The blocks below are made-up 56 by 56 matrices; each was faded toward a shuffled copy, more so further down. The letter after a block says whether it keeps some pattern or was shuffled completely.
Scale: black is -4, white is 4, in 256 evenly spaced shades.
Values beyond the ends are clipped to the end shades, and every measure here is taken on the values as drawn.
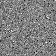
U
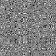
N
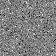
U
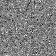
U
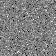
U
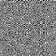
N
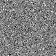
U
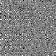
N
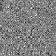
N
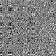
N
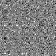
N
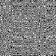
N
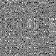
N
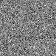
U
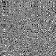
N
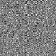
N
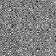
N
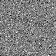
U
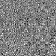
N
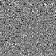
N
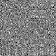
N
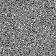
U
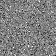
U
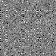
N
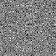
N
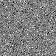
U
